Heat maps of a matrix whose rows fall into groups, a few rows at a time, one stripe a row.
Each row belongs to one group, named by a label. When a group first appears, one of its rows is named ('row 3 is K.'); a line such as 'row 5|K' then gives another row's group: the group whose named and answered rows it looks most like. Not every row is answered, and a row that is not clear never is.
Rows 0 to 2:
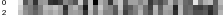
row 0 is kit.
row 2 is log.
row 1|log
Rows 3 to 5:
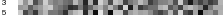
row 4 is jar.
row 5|kit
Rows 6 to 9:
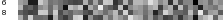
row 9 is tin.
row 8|jar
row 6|jar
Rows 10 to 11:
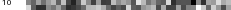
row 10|tin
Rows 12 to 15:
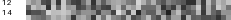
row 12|tin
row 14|jar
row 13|tin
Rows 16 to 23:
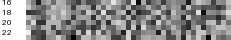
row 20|jar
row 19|log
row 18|jar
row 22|kit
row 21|jar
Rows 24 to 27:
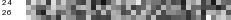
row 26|jar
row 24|tin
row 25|log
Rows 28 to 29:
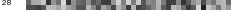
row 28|tin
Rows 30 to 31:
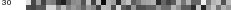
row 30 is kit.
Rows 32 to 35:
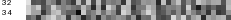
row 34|log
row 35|jar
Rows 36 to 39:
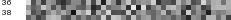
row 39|jar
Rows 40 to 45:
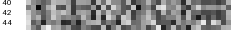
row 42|log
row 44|kit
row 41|jar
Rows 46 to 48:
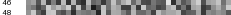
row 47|jar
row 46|tin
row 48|jar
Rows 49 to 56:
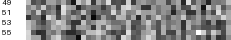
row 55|kit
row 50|tin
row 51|tin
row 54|log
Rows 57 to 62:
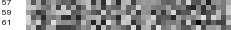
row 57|kit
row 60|kit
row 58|tin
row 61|log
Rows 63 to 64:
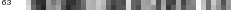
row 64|kit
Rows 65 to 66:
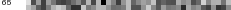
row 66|log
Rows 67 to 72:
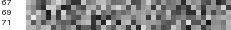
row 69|tin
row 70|tin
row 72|jar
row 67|log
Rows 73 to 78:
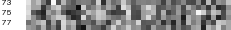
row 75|kit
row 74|log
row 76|log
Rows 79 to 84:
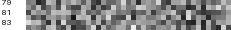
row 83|tin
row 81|log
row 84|jar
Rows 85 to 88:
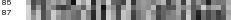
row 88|log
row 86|kit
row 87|log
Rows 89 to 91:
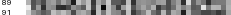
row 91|log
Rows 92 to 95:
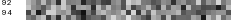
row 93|log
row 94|jar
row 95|tin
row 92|tin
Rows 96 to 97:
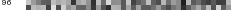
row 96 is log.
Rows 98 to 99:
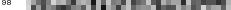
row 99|kit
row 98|log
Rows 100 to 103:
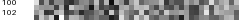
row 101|tin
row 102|jar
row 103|tin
